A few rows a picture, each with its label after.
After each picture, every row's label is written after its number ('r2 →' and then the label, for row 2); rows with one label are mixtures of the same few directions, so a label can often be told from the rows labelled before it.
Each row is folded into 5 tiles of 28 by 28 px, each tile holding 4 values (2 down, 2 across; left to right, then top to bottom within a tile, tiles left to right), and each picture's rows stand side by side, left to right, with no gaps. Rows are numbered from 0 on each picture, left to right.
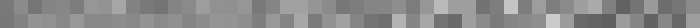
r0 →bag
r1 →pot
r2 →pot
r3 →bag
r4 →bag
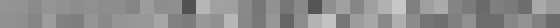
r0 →bag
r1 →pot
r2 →bag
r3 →pot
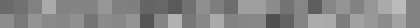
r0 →pot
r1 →bag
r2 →bag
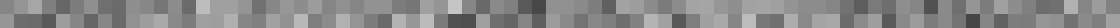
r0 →bag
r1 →pot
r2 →pot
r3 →bag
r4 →pot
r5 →bag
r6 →bag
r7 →bag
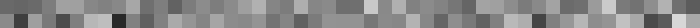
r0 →pot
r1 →bag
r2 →bag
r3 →pot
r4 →pot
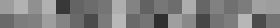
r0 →pot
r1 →pot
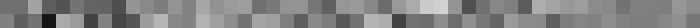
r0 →bag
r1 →pot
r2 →pot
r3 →pot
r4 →pot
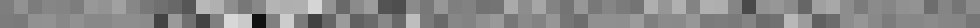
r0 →bag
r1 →pot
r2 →bag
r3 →bag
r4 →bag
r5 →pot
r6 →bag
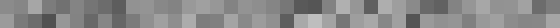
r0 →bag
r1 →bag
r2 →bag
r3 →pot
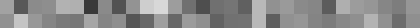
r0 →bag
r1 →pot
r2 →pot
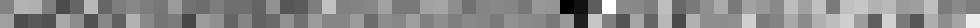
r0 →bag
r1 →bag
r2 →pot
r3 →pot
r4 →pot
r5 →bag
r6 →bag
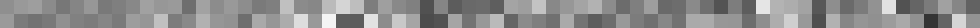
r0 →bag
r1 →pot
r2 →bag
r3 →bag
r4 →bag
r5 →pot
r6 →pot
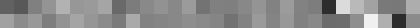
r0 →pot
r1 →pot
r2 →pot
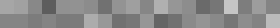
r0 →pot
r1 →bag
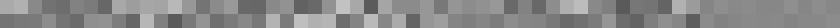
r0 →pot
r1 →bag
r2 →bag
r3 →bag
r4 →pot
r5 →bag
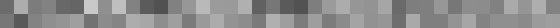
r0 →bag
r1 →pot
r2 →pot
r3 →bag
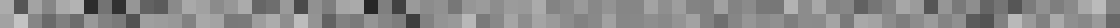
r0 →bag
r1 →pot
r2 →bag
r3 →bag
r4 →bag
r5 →bag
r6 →bag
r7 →bag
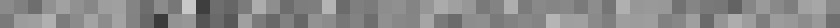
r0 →bag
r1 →pot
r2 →pot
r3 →bag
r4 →pot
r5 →bag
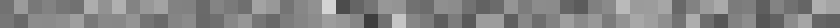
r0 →bag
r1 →pot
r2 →pot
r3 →bag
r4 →pot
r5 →pot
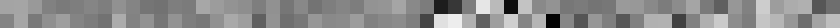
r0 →pot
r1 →pot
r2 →bag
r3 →bag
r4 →pot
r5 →pot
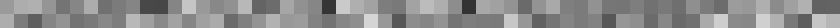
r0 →bag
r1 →pot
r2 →pot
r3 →pot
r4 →bag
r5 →pot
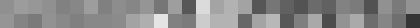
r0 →bag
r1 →pot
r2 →bag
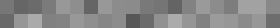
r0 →bag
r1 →bag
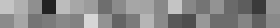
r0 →pot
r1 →bag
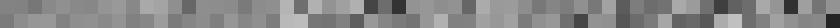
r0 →bag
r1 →pot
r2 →bag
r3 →pot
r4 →pot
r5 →bag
